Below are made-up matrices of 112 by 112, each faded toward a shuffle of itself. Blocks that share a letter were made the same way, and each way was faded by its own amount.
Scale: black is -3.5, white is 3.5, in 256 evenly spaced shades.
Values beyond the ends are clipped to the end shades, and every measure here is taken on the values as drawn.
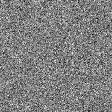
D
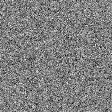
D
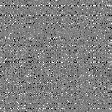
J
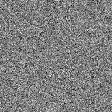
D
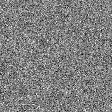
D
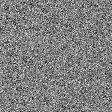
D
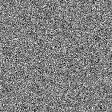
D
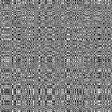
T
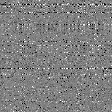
J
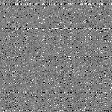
J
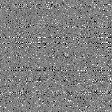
J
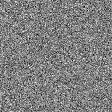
D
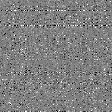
J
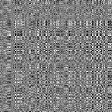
T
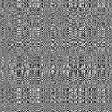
T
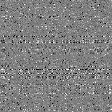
J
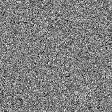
D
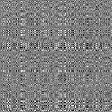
T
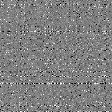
J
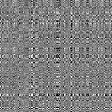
T
